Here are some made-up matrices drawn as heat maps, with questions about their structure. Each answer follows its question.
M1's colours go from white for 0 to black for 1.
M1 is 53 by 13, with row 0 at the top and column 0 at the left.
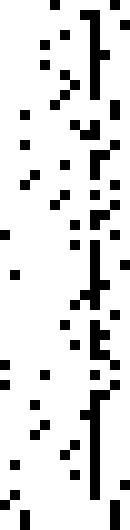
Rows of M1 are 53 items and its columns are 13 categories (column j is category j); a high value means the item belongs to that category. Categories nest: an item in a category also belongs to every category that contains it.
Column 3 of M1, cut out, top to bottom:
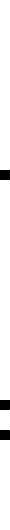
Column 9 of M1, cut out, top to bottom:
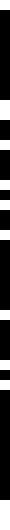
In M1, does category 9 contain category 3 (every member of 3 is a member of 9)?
yes
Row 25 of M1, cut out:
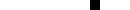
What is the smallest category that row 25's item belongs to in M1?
9
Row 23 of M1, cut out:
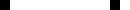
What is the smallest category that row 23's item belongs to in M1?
0
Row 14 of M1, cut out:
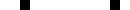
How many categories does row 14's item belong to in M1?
2
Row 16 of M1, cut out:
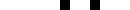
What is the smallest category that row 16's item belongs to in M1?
6
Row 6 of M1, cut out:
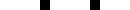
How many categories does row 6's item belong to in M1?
2
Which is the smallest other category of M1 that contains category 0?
11
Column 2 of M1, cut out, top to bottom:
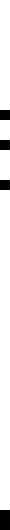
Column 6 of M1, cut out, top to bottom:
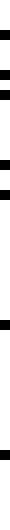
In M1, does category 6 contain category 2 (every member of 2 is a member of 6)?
no
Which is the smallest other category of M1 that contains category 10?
9
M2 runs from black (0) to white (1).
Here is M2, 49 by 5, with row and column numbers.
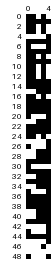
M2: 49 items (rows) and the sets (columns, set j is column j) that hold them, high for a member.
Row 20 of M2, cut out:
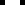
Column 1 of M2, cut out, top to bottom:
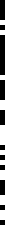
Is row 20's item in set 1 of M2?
yes
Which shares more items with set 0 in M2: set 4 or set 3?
set 3
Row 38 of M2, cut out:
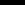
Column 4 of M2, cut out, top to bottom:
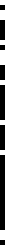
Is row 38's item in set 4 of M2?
no
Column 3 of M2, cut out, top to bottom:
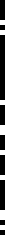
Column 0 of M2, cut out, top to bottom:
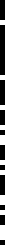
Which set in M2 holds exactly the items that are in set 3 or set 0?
1
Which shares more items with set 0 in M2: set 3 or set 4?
set 3
